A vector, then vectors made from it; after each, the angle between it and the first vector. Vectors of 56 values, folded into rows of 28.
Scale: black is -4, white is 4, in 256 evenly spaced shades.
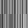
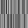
orthogonal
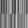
partly aligned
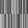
partly opposed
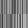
nearly parallel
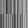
partly aligned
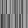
partly aligned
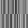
orthogonal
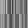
orthogonal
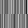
partly aligned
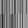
nearly parallel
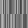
partly opposed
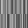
partly opposed
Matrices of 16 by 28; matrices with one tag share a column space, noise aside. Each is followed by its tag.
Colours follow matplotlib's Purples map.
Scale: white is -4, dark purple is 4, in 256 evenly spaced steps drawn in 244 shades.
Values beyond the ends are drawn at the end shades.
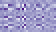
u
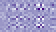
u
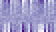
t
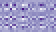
u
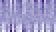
t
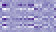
u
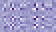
u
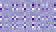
u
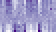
t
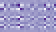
u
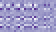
u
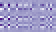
u
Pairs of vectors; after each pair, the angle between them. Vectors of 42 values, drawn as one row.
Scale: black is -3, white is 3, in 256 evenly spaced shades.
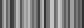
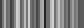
nearly parallel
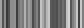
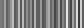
partly aligned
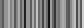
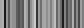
partly opposed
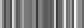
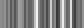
orthogonal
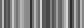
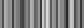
nearly opposite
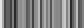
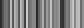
partly opposed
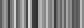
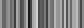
nearly opposite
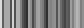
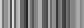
nearly parallel
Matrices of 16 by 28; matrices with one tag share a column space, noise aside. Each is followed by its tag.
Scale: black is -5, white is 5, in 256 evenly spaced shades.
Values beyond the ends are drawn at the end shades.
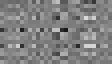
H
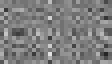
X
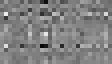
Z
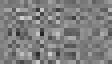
X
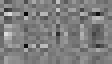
Z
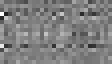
Z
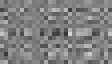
X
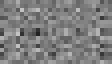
X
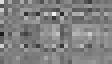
Z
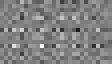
H
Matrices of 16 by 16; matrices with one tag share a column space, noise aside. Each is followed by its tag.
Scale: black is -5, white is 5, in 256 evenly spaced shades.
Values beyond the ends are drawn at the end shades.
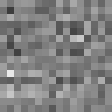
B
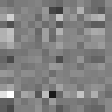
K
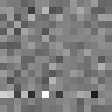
K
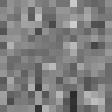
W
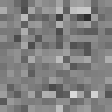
K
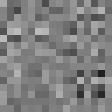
B
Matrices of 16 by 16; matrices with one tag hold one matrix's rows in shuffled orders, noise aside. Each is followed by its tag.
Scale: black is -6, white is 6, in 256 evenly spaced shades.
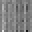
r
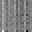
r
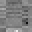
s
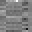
s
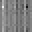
r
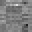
s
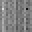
r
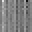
r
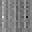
r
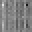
r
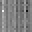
r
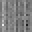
r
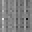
r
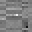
s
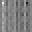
r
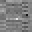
s
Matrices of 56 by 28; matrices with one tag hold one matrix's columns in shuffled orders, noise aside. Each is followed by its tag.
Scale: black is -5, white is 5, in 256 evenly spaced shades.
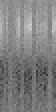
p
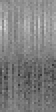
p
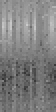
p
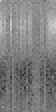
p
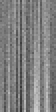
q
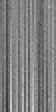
q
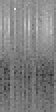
p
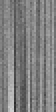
q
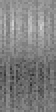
p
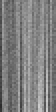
q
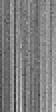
q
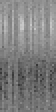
p
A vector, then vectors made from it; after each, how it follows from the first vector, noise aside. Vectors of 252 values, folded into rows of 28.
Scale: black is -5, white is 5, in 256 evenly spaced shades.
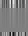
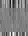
negated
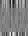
negated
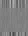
shrunk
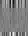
negated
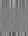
shrunk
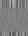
shrunk
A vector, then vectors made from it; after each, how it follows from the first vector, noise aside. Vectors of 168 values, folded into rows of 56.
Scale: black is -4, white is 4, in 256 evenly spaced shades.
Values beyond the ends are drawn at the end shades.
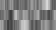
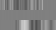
partly zeroed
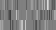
partly zeroed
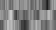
negated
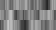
negated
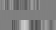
partly zeroed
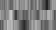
negated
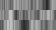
negated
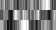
scaled up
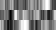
scaled up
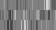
partly zeroed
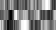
scaled up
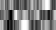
scaled up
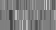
partly zeroed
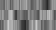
negated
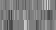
partly zeroed
